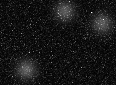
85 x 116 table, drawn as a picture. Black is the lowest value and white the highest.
Average level on the scale: 10%. Odd rows or columns: none. Histogram: skewed, a long tail of high values. Bumps: three.
